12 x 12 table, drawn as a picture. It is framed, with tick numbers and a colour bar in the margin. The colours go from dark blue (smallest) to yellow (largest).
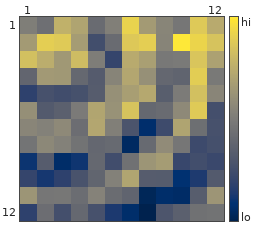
The middle left is the smoothest part. Rings spread out from the top left. The halves do not mirror each other. The field climbs toward the top.
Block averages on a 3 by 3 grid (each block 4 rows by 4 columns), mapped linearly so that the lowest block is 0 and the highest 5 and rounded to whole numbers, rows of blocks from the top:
5 4 5 | 2 3 2 | 0 1 0
